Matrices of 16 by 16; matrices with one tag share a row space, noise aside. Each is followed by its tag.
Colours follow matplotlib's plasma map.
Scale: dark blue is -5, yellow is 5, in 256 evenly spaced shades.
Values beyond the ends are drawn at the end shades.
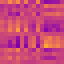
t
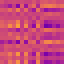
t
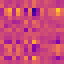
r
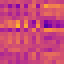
t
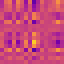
r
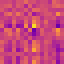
r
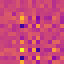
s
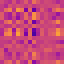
r
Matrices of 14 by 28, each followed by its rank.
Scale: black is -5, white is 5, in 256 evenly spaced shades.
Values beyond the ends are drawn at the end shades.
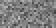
full rank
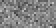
full rank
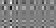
one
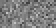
full rank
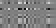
one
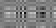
one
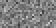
full rank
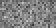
full rank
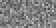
full rank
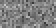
full rank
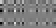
one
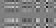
one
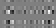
one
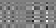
one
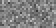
full rank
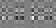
one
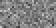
full rank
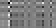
one
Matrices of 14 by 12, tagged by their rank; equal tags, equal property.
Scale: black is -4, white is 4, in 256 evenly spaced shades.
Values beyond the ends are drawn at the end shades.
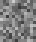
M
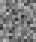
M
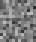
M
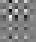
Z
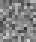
M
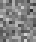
M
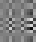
Z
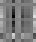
Z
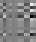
Z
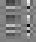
Z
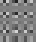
Z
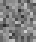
M
